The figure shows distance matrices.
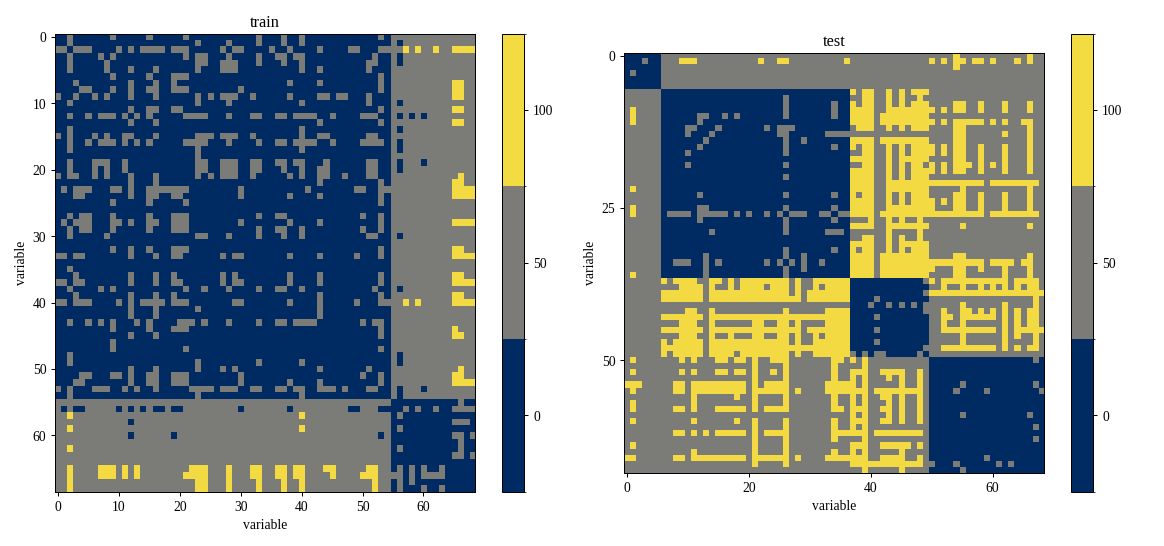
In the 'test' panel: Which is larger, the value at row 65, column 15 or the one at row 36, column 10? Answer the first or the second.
the first
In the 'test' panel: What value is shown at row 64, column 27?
50
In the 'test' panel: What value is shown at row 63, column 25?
50
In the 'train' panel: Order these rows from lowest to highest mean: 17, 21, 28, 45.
17, 45, 28, 21
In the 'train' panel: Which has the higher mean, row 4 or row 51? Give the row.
51
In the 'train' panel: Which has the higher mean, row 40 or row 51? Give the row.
40
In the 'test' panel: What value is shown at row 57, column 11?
100
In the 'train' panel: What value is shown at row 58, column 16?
50
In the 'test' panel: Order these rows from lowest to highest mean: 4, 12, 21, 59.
12, 59, 4, 21
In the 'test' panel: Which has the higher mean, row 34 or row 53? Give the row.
34
